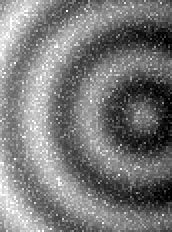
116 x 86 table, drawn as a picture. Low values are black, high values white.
Odd rows or columns: none. Slope: up to the left. Average level on the scale: 50%. Rings: centred on the middle right.
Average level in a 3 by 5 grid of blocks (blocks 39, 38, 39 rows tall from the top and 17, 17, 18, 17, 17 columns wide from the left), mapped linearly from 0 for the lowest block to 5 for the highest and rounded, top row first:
5 4 3 2 1
4 4 3 1 0
5 4 3 2 1
